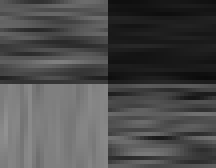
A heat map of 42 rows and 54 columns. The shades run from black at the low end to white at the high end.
The table splits into 2 rows of 2 panels. Panel 1,1: low, streaked across. Panel 1,2: very low, streaked across, faint in contrast. Panel 2,1: middling, streaked downward, faint in contrast. Panel 2,2: low, streaked across.
